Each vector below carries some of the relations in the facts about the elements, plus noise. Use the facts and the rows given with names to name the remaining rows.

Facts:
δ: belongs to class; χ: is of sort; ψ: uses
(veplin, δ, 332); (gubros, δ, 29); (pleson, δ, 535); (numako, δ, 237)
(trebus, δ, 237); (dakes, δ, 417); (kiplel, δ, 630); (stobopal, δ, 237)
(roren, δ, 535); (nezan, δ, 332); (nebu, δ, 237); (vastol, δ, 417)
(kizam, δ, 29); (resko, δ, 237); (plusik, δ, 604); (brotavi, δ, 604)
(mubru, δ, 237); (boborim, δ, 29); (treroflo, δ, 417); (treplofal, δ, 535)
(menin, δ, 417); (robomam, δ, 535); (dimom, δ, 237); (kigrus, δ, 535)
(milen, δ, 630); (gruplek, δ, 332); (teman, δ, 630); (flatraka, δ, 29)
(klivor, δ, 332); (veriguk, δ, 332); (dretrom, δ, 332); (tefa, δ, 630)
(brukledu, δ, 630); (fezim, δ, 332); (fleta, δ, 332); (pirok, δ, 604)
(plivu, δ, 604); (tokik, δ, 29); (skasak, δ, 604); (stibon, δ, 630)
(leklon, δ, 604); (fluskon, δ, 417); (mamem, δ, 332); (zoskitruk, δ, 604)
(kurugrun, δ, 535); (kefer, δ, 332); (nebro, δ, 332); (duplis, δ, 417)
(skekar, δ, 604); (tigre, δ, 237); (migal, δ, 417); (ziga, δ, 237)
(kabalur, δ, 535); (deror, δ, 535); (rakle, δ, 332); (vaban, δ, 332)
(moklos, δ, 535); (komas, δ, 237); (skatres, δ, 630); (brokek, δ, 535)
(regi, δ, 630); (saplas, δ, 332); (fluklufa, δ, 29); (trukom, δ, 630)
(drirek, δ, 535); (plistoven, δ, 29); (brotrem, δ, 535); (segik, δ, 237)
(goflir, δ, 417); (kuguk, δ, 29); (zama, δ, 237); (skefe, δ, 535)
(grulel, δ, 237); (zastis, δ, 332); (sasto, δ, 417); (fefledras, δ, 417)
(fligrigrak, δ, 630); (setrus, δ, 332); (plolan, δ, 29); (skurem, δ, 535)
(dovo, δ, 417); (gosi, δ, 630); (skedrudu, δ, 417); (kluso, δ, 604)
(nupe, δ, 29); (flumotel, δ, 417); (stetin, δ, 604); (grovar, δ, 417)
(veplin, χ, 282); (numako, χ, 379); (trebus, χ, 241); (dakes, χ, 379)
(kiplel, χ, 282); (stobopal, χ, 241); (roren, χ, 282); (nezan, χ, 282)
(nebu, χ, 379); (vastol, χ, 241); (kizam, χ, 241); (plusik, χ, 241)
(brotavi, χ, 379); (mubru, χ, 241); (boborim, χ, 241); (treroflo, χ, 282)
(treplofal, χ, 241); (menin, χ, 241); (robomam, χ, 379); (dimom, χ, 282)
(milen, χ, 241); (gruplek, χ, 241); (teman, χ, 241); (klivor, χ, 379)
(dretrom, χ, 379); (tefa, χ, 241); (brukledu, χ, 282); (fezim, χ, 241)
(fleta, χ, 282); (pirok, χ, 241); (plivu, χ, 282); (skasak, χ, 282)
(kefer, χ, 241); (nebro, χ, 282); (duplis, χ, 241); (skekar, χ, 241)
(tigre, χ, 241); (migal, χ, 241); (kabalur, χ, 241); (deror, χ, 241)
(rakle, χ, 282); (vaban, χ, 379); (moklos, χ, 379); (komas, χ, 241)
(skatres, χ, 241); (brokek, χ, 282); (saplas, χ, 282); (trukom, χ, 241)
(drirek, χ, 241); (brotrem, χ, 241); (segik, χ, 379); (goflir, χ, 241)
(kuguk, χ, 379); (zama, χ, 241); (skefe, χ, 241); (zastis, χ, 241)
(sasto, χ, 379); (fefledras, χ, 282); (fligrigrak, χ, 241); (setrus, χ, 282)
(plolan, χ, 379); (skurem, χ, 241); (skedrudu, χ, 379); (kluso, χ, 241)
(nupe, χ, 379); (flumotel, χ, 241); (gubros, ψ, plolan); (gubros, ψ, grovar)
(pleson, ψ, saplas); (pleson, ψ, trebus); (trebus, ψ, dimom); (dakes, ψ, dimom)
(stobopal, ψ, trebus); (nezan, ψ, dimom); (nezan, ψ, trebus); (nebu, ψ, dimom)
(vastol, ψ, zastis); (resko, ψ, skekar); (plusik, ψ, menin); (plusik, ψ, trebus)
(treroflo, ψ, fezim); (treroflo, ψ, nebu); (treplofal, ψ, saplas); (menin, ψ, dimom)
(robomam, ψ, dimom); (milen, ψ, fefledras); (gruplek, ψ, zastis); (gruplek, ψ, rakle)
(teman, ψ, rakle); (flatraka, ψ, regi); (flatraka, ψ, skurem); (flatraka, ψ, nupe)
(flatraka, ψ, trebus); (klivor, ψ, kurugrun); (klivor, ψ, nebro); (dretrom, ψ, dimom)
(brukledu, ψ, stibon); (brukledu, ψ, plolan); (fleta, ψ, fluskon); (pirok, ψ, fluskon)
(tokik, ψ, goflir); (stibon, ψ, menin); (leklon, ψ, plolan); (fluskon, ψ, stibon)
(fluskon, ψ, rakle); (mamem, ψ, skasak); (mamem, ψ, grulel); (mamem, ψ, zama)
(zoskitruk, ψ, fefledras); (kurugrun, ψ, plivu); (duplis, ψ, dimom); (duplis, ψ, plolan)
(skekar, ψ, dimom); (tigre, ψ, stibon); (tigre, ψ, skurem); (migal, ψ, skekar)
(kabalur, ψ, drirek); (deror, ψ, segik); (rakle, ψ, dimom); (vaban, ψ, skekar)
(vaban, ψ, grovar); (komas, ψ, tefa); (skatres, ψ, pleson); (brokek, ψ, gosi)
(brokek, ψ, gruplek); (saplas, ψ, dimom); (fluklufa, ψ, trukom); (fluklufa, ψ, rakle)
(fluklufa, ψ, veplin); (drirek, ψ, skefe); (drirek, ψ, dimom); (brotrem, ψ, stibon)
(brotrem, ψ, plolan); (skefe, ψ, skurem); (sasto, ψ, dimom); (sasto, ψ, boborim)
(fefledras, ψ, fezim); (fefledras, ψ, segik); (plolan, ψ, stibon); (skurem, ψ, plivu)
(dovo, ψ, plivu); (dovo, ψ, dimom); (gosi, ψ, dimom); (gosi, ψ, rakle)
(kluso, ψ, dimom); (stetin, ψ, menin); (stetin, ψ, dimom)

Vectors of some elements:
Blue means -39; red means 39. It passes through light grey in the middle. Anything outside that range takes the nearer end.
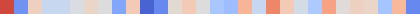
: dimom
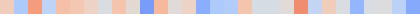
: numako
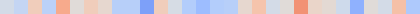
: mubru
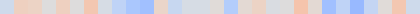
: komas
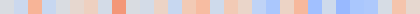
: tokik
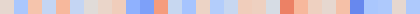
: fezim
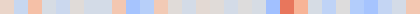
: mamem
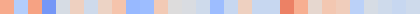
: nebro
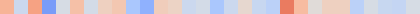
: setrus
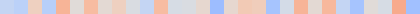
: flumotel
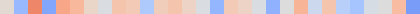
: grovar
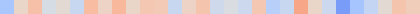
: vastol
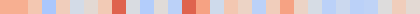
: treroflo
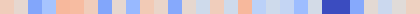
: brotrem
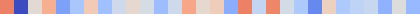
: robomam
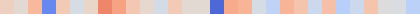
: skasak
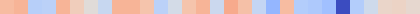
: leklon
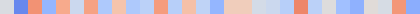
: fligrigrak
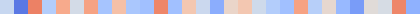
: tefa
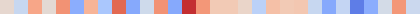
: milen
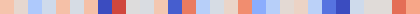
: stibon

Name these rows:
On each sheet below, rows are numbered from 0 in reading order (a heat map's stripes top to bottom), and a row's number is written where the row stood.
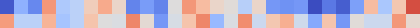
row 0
skurem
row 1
stetin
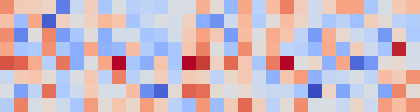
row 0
nezan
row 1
roren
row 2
dretrom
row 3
menin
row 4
fefledras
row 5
flatraka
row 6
dovo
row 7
plusik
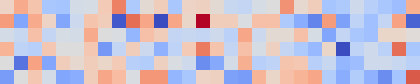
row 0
fleta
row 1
skekar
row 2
treplofal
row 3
duplis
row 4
kigrus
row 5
gruplek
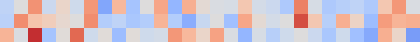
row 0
skatres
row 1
stobopal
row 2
resko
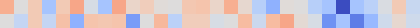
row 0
gubros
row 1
deror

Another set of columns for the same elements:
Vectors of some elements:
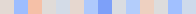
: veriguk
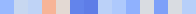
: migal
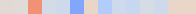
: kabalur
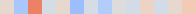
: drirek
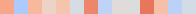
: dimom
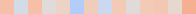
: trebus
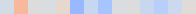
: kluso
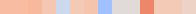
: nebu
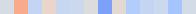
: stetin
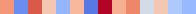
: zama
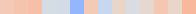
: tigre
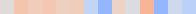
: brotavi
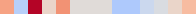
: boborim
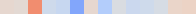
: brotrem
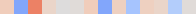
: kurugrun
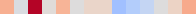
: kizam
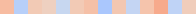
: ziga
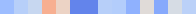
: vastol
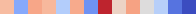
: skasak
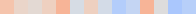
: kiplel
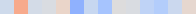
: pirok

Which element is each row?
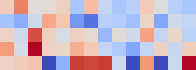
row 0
brukledu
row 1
menin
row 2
moklos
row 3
plistoven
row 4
tokik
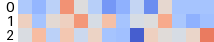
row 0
fluskon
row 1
plivu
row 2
milen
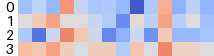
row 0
treroflo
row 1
klivor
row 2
grovar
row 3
numako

